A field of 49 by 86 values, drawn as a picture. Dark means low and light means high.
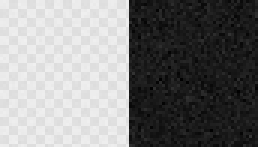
The table splits into one row of 2 panels. Panel 1,1: very high, checkered, faint in contrast. Panel 1,2: very low, fine-grained, faint in contrast.
